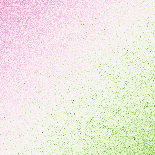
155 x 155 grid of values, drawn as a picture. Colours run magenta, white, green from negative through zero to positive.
Ninth with the lowest average: top left. Stripes: none. Ninth with the highest average: bottom right. Slope: up to the bottom right.
